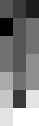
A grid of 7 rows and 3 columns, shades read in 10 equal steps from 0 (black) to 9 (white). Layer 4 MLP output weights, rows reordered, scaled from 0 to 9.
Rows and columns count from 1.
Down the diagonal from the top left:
3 3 4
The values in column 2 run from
2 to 9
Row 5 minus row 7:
-2 -5 -4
